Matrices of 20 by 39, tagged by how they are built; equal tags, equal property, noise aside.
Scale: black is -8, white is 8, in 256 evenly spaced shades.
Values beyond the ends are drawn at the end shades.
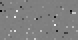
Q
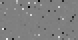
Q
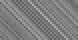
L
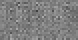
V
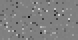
Q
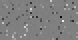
Q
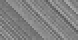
L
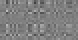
V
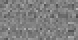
V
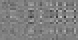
V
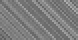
L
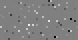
Q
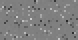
Q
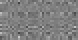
V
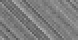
L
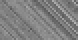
L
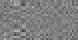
V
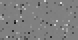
Q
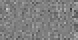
V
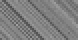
L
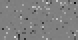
Q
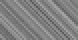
L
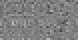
V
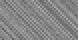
L
